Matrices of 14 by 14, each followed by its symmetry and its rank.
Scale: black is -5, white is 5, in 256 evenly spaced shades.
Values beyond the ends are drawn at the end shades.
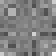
symmetric, rank two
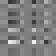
neither, rank one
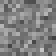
neither, full rank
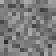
neither, full rank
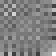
symmetric, rank two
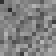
symmetric, full rank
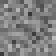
neither, full rank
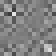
symmetric, rank three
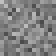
symmetric, full rank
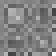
symmetric, rank three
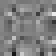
antisymmetric, rank two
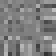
antisymmetric, rank two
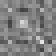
symmetric, rank three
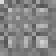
symmetric, rank three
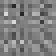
antisymmetric, rank two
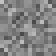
symmetric, full rank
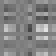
neither, rank one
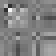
symmetric, rank two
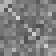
symmetric, full rank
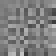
antisymmetric, rank two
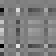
neither, rank one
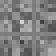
symmetric, rank two
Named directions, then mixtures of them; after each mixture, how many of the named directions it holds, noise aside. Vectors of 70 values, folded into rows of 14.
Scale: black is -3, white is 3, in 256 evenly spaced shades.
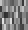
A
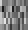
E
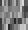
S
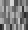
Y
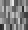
one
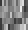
one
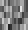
three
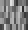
one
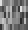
three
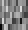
three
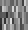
two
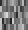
one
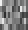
three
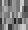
one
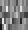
three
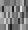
two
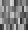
one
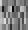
one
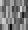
three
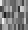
two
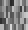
two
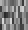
one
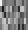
two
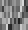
two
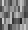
two
